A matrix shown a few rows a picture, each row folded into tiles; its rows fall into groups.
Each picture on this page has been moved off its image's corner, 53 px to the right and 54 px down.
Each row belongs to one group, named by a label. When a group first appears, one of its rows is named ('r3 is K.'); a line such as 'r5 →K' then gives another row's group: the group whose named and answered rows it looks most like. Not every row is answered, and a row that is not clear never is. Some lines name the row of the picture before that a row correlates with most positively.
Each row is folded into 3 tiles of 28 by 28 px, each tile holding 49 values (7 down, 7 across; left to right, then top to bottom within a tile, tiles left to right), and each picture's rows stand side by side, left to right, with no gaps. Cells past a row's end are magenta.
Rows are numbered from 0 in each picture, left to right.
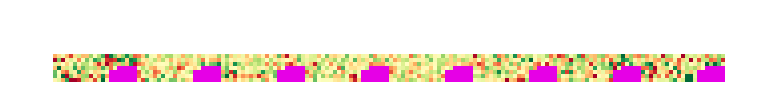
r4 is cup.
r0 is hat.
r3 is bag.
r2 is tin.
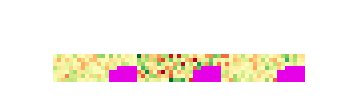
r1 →bag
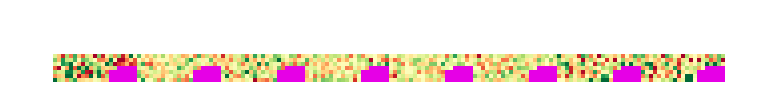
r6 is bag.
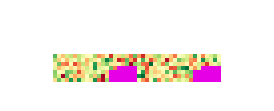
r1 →tin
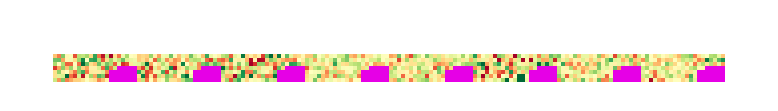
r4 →hat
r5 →bag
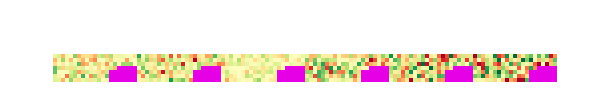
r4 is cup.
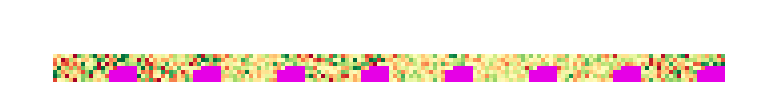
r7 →hat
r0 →hat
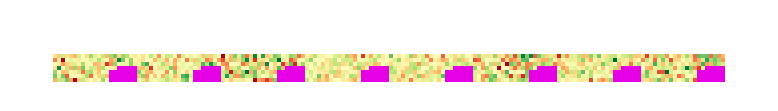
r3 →cup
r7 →tin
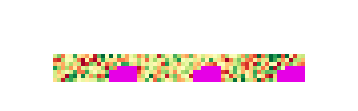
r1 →cup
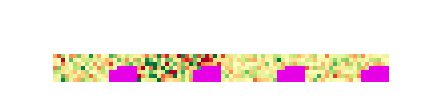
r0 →hat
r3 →cup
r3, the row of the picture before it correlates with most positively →1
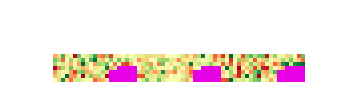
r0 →cup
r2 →hat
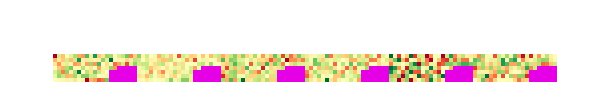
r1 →bag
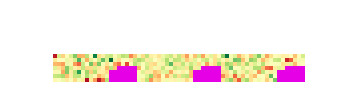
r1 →cup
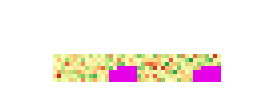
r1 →hat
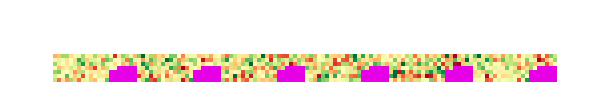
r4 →tin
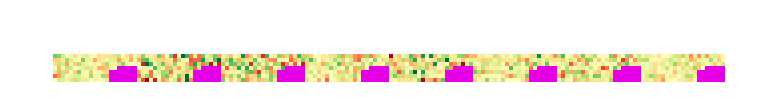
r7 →cup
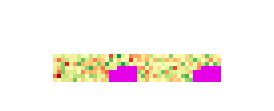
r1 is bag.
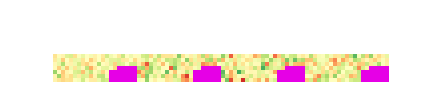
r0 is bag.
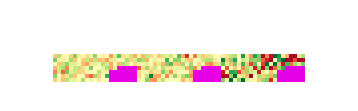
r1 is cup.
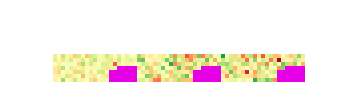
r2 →bag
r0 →cup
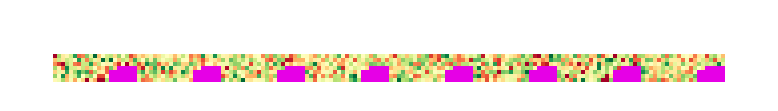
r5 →tin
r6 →hat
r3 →bag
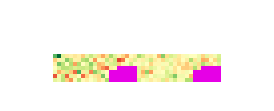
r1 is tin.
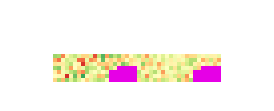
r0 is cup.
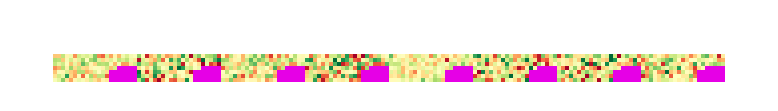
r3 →cup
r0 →cup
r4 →bag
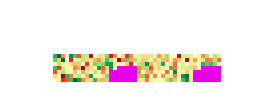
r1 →bag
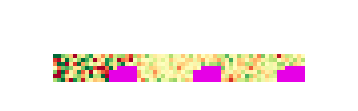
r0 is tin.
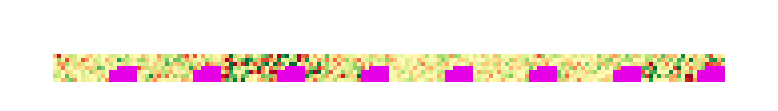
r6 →hat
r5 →tin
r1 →cup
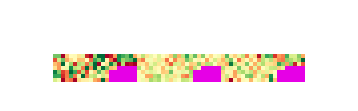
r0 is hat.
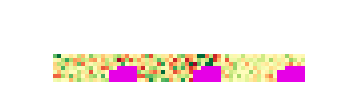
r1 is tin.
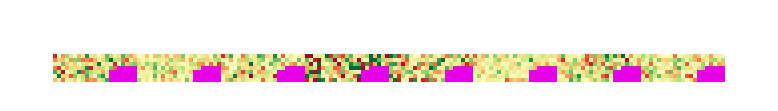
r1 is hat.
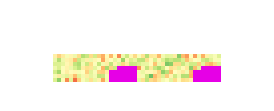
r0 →cup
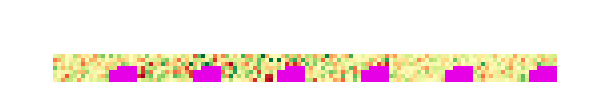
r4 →tin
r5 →bag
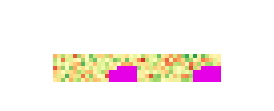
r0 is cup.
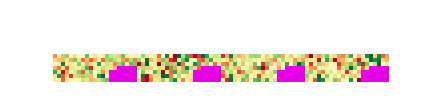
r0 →bag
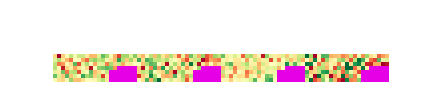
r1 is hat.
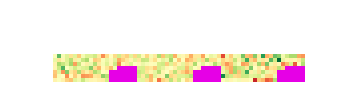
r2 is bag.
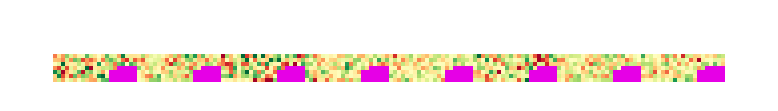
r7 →bag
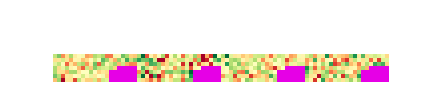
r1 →tin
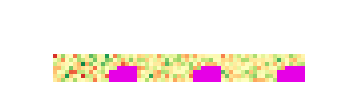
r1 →cup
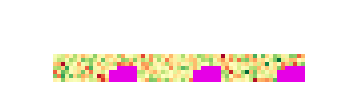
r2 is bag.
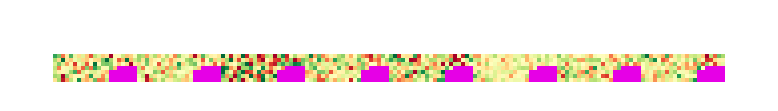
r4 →tin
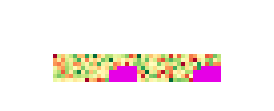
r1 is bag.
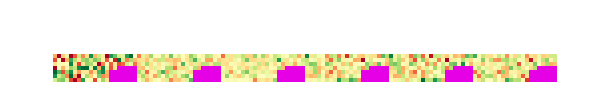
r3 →bag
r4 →bag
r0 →hat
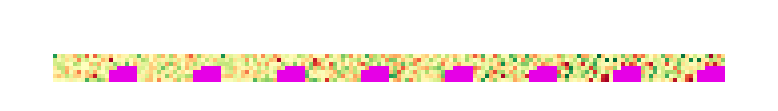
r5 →cup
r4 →tin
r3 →hat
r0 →bag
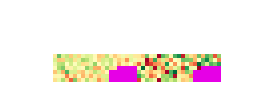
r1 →hat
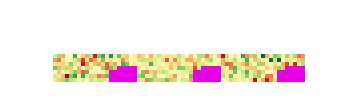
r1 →tin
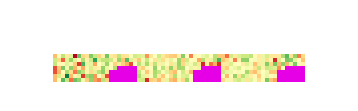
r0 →cup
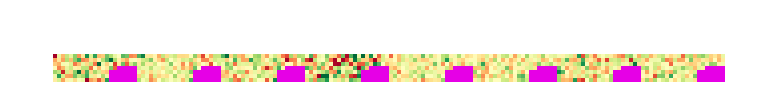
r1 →tin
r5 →bag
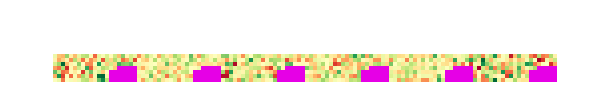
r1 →cup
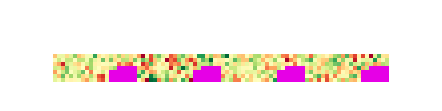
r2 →tin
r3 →cup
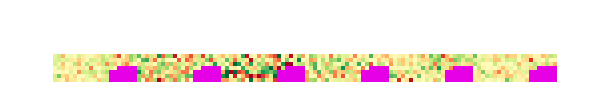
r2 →tin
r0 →tin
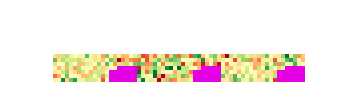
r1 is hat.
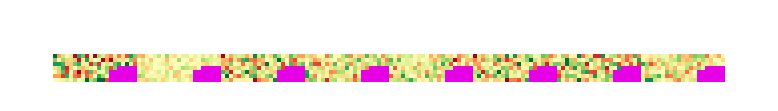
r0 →bag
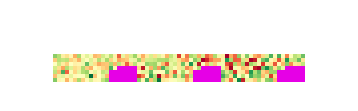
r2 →tin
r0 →tin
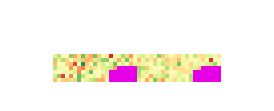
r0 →hat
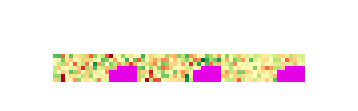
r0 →hat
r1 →hat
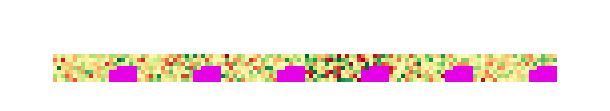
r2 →tin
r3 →bag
